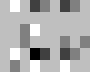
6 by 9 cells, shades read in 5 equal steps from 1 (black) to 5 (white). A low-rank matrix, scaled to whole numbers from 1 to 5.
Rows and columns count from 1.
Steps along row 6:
down up up down same up down same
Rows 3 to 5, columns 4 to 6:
5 4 4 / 4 4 4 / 1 2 4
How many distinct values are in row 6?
3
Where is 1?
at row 5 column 4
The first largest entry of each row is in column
2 1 4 1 2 4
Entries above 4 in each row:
1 0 1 0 1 2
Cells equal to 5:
5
